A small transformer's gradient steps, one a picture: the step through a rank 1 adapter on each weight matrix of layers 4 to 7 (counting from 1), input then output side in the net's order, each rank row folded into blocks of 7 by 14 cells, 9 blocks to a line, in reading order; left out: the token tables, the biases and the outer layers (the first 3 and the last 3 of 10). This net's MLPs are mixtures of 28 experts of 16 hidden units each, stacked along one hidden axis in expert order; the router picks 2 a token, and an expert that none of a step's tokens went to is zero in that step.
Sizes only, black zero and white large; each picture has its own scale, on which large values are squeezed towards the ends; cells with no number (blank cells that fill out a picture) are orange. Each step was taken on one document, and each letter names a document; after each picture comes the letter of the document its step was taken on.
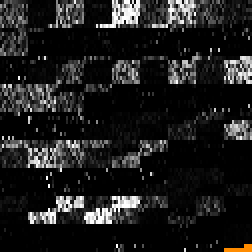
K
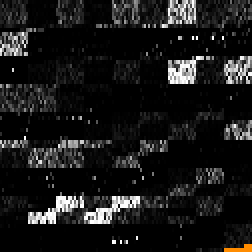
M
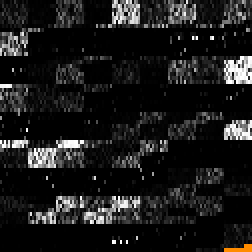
M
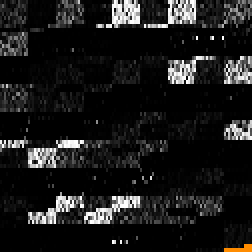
M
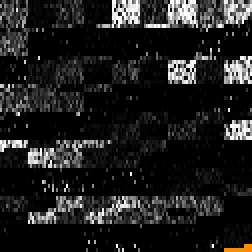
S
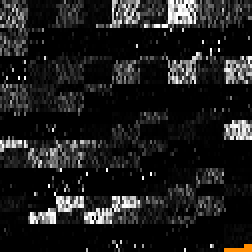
K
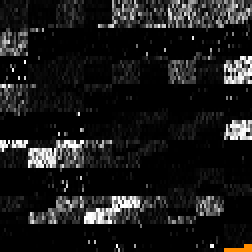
S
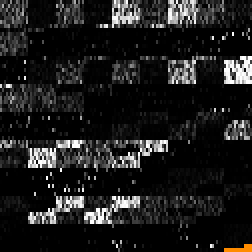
K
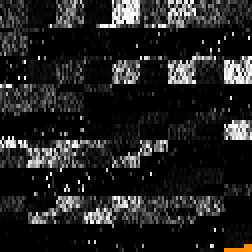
K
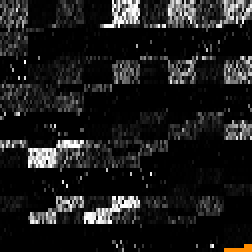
S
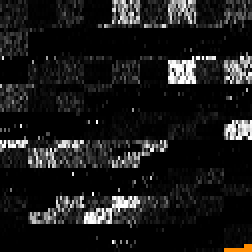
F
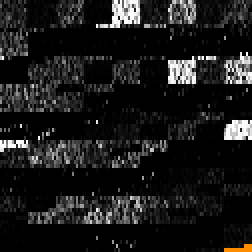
F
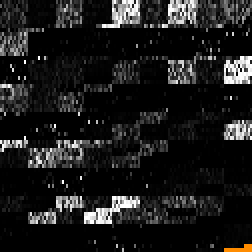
S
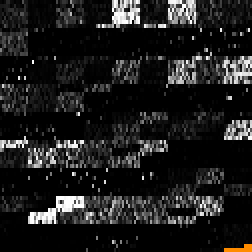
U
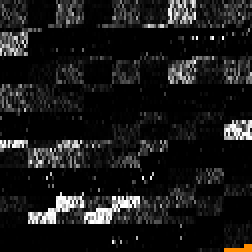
M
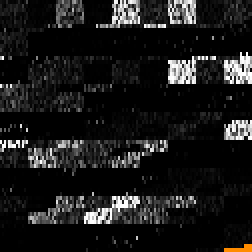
F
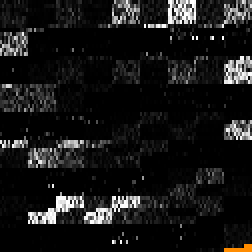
M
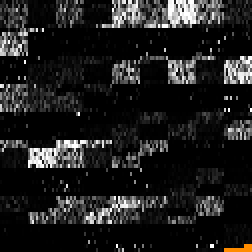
S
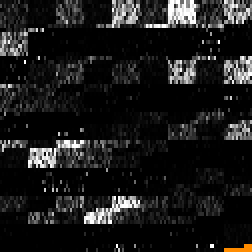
S
